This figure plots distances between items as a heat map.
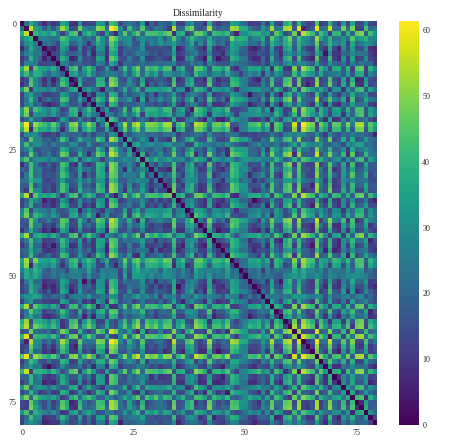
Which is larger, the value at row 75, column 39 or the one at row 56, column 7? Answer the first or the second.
the second
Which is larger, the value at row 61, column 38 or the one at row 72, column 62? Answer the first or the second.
the first
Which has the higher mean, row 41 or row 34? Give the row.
34
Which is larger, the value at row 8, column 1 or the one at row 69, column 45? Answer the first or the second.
the second
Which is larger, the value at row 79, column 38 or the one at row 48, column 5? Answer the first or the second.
the second
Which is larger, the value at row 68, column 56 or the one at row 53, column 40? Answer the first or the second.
the first
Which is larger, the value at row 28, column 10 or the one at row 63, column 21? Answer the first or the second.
the second
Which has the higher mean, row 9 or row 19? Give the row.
9
